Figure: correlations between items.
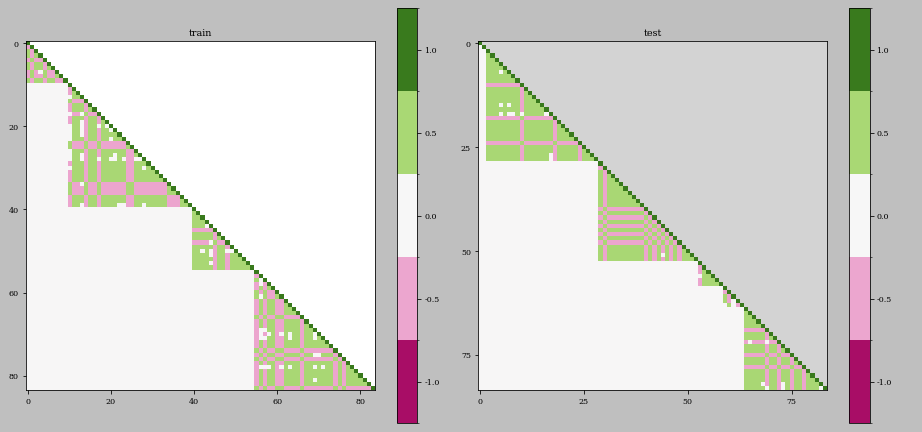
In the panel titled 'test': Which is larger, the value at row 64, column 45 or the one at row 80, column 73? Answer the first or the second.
the second
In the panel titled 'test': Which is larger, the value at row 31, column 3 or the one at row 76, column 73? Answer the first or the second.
the second
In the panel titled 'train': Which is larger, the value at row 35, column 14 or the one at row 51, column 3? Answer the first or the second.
the first
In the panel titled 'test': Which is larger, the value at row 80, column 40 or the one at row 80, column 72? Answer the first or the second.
the first
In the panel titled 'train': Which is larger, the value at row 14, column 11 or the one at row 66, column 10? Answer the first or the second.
the second
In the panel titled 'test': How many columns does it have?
84
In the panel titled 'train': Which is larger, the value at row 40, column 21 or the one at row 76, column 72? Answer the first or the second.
the first
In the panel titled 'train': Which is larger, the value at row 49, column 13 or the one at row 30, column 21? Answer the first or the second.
the second
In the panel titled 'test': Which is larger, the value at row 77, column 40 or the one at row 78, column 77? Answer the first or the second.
the first
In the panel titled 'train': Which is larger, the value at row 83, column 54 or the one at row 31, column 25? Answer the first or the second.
the first
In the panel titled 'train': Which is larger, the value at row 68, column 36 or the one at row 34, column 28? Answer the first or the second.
the first
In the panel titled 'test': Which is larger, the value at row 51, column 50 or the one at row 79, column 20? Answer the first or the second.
the first
